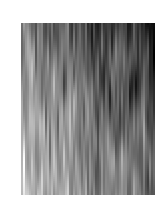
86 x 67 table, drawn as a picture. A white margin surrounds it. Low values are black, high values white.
Streaks run downward. Neither half mirrors the other. The field climbs toward the bottom left. The ninth with the highest average is the bottom left. The top right is the ninth with the lowest average.
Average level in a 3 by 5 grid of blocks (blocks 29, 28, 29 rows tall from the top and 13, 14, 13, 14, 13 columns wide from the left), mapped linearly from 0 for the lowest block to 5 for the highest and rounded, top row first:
3 2 1 1 0
4 4 3 2 1
5 4 3 3 2
